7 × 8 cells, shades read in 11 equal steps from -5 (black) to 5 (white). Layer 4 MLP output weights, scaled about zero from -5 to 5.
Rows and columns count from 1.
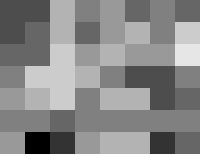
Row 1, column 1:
-2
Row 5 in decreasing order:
3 2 2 2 1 0 -1 -2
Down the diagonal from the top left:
-2 -1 3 2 2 0 -3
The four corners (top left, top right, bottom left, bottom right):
-2 -1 1 -1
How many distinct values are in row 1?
5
